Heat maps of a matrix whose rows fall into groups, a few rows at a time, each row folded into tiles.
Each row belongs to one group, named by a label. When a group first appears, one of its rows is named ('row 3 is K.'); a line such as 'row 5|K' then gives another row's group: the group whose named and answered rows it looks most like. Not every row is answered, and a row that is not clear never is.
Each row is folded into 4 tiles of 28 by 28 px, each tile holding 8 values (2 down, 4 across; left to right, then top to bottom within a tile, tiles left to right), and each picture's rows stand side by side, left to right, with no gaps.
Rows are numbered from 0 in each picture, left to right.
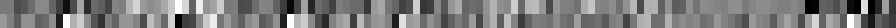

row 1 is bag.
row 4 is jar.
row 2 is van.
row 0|van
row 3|van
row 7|van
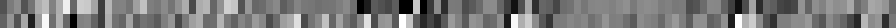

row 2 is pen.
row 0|jar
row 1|bag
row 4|van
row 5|jar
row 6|van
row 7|jar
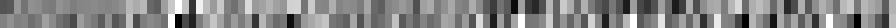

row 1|bag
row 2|bag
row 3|bag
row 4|pen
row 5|pen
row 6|jar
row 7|jar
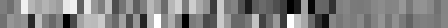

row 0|bag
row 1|jar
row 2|van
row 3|jar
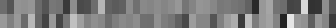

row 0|pen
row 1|jar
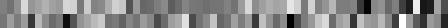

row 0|bag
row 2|bag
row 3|van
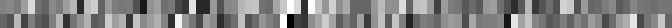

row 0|bag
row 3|jar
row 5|pen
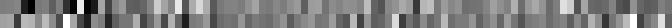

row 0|van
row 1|jar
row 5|pen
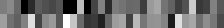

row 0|van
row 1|van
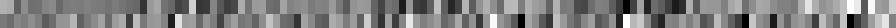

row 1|van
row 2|jar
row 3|pen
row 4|jar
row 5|van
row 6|jar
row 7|bag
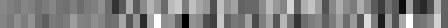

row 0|pen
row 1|jar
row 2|jar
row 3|pen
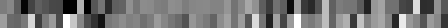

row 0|van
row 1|jar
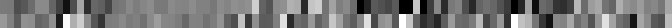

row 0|van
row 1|jar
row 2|bag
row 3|van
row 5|jar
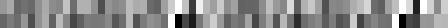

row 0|jar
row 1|bag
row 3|bag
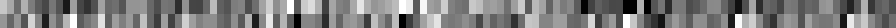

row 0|pen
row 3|bag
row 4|bag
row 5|van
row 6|van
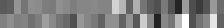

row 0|jar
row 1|pen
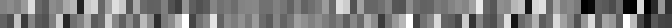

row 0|bag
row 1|pen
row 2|pen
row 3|pen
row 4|bag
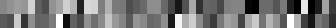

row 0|bag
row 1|van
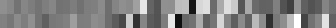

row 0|pen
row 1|bag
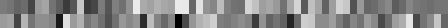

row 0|van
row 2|bag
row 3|pen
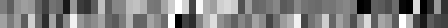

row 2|pen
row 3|van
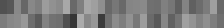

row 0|jar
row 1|pen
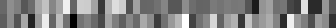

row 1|pen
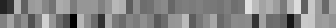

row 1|pen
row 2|bag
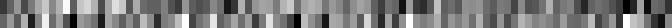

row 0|jar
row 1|pen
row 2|jar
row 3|pen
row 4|pen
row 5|van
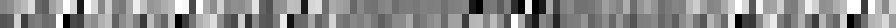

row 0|bag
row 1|bag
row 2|bag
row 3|pen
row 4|van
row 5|jar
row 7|bag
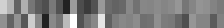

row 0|pen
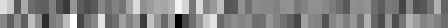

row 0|pen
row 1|bag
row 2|jar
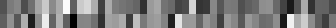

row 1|van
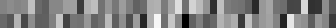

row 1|jar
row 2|van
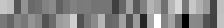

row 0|pen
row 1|jar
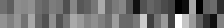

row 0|pen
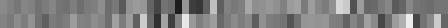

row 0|pen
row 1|pen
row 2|bag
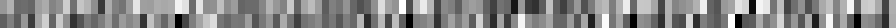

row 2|jar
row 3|jar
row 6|bag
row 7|jar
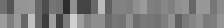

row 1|bag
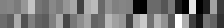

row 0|bag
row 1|van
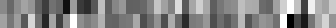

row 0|pen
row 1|jar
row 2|bag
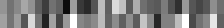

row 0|pen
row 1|pen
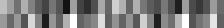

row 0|pen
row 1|pen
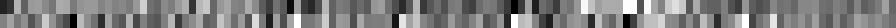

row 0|jar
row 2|pen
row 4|van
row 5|bag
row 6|pen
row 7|pen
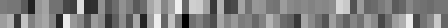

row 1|jar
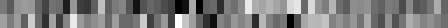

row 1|van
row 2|bag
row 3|pen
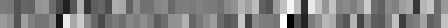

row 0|van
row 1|pen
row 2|bag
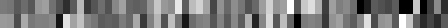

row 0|van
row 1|jar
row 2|jar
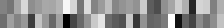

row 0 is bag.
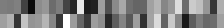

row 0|van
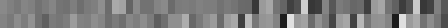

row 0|pen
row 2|van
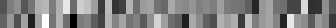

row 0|jar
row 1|jar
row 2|van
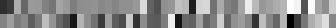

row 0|jar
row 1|bag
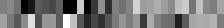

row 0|van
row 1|bag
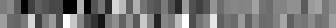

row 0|van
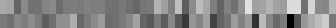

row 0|pen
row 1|jar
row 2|bag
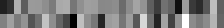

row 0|jar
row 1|pen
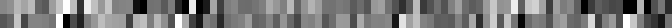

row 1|van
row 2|jar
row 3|van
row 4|jar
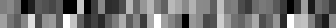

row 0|van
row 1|jar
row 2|van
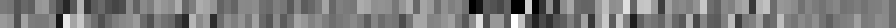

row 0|van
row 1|jar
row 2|pen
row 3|bag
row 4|van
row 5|jar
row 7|pen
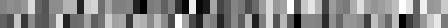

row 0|bag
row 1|van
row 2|jar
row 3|bag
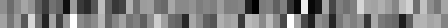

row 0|pen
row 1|jar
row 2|van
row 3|bag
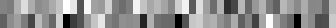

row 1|bag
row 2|jar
